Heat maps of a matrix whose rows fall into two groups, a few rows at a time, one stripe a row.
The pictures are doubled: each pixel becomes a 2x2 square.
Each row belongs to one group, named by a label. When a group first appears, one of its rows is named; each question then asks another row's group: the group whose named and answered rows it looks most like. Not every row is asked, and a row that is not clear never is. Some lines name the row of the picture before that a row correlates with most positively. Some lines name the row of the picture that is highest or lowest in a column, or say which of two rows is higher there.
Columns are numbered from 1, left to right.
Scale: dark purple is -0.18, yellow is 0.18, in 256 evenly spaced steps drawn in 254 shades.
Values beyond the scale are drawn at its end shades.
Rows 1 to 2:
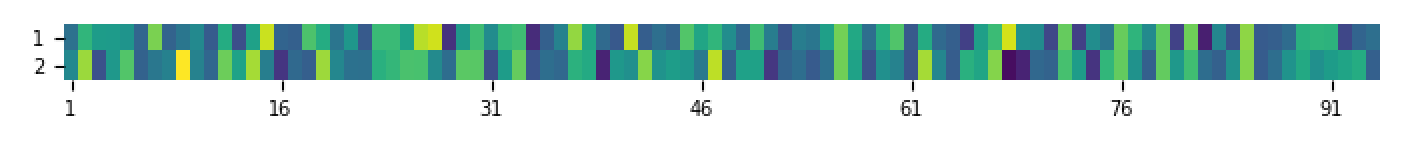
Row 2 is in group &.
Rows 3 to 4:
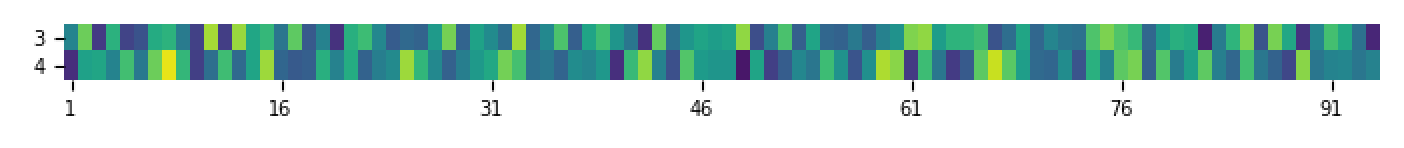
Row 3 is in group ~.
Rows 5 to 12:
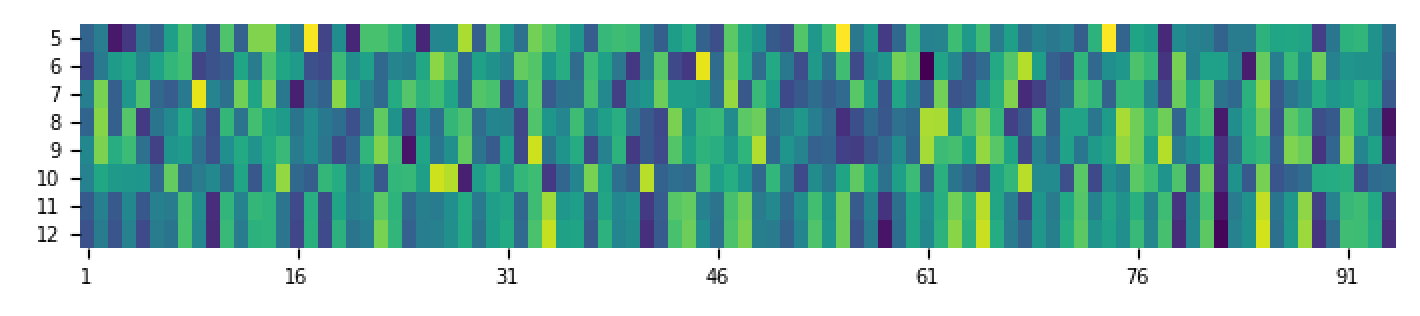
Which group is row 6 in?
&
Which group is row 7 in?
&
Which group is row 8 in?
~
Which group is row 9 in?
~
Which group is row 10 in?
&
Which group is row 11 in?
~
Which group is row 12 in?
~
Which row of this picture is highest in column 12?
7
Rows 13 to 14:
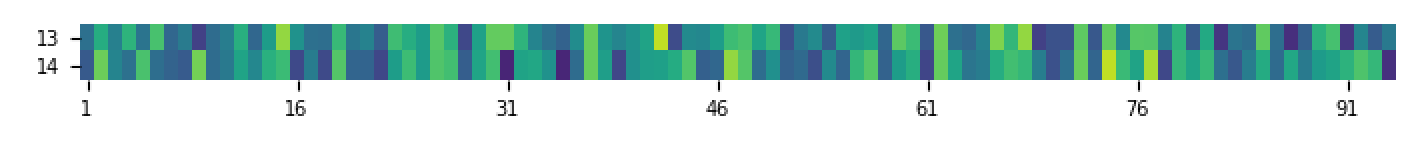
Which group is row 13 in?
&
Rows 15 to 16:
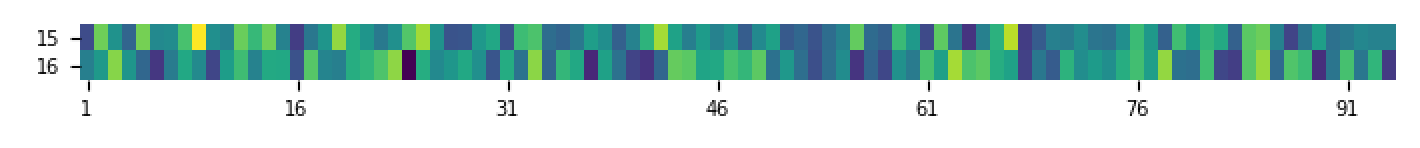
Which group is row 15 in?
&
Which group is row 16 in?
~
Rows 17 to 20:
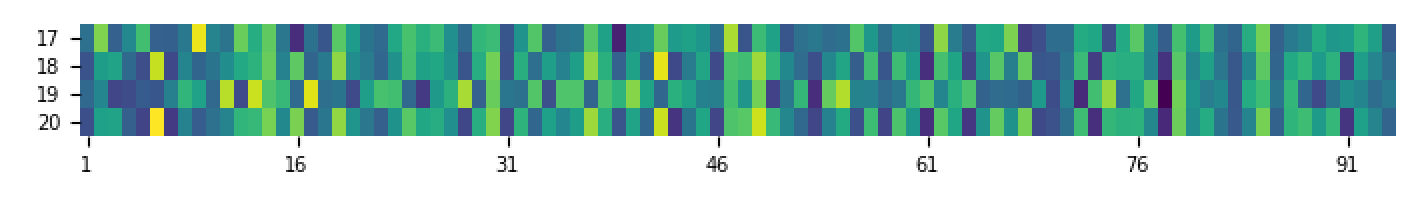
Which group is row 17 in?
&
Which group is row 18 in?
&
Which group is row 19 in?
~
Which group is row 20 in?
&
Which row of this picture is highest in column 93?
17
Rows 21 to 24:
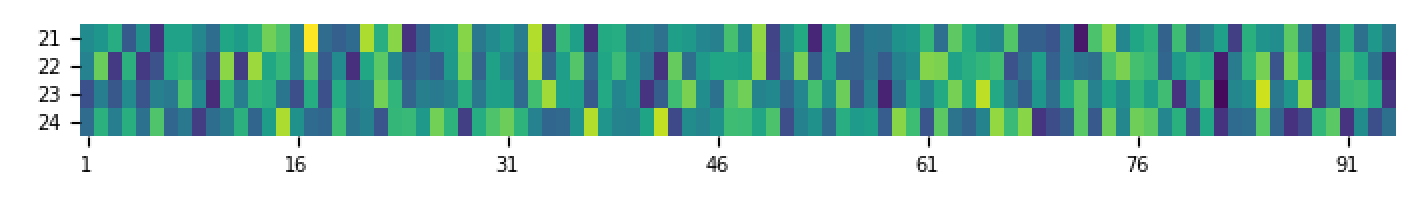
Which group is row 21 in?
~
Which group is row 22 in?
~
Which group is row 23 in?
~
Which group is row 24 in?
&
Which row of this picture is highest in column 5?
21
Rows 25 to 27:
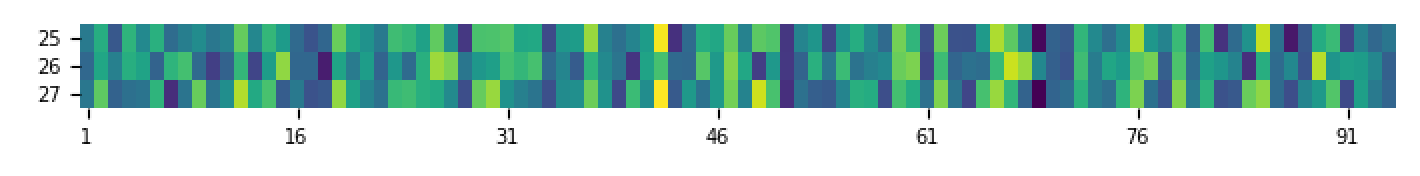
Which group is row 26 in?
&
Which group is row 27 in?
&
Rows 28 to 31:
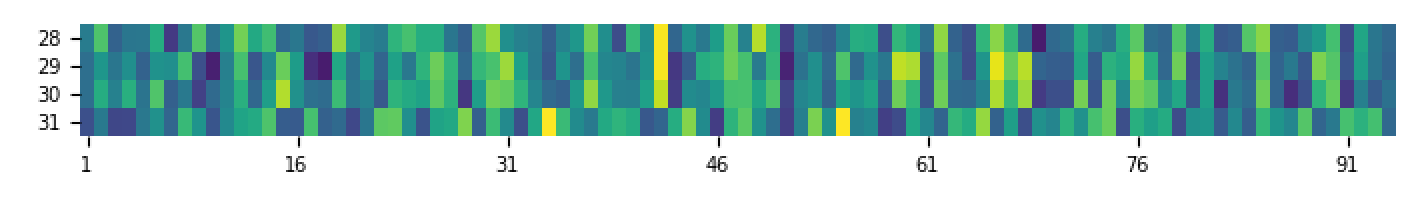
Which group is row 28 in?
&
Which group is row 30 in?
&
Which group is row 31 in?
~
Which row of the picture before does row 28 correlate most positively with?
27
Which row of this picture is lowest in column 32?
31
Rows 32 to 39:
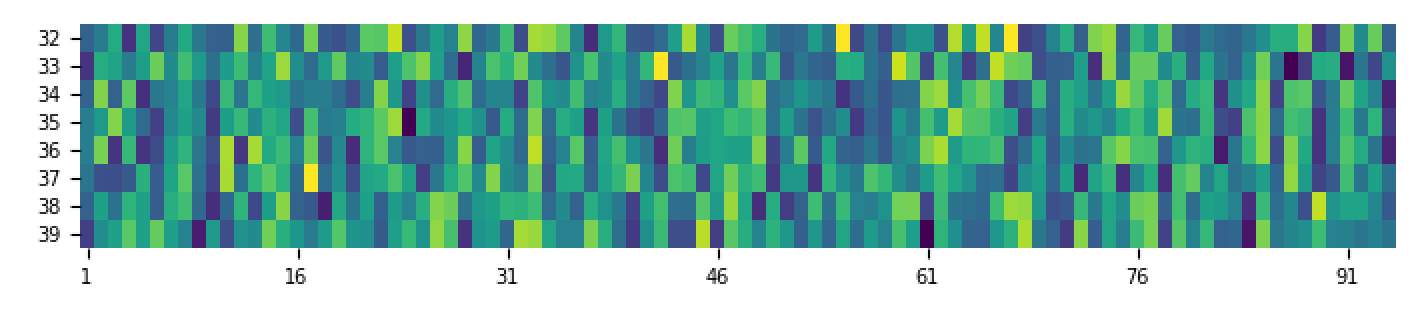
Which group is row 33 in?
&
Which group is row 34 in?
~
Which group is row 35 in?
~
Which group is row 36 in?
~
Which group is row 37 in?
~
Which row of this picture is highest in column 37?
39
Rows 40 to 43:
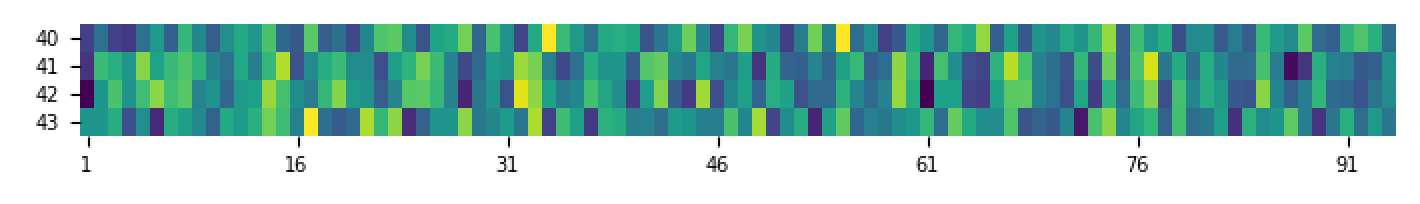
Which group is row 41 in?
&
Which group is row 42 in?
&
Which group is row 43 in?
~
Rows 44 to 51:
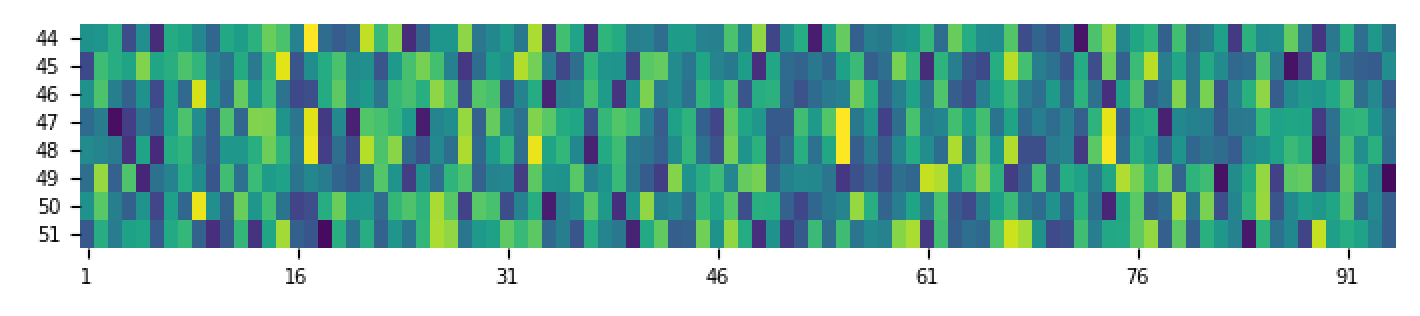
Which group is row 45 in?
&
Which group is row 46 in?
&
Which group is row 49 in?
~
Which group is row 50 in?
&
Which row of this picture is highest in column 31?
51
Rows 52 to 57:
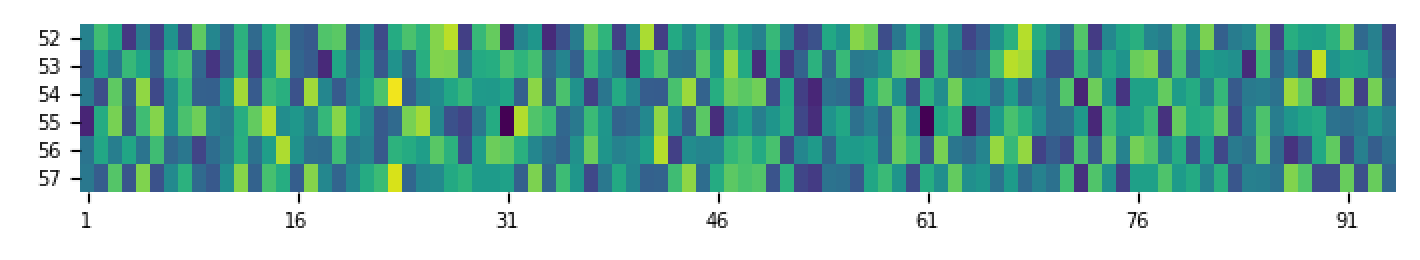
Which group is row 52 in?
&
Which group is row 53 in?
&
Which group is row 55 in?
&
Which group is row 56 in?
&
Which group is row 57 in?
~
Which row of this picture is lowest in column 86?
52
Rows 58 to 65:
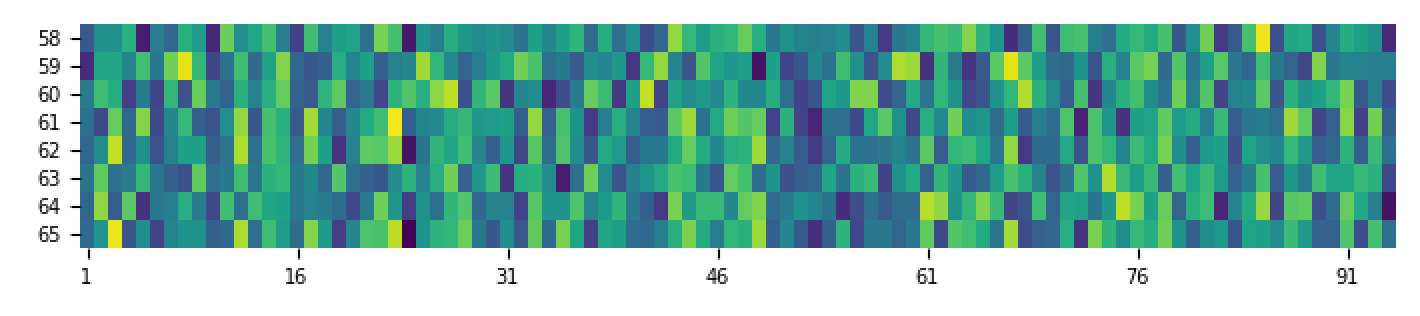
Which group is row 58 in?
~
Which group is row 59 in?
&
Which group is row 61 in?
~
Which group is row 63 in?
&
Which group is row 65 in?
~
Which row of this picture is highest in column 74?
63
